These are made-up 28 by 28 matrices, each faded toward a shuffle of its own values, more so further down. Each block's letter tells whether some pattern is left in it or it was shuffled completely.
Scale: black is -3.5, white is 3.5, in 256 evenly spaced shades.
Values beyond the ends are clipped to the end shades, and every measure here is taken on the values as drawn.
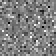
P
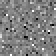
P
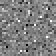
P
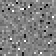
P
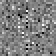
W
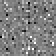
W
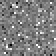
P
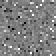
P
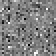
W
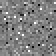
P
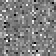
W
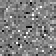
P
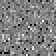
P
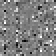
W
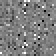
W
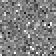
P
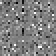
W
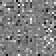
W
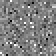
P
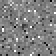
P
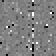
W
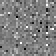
W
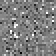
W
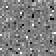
P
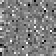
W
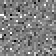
P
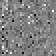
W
